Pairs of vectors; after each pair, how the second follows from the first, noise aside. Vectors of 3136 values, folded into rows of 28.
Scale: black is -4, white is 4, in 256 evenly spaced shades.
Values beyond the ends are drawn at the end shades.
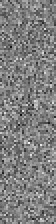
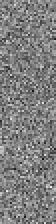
wrapped around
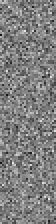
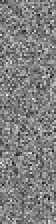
negated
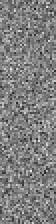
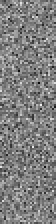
wrapped around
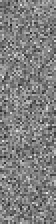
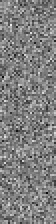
negated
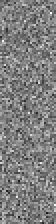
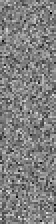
negated
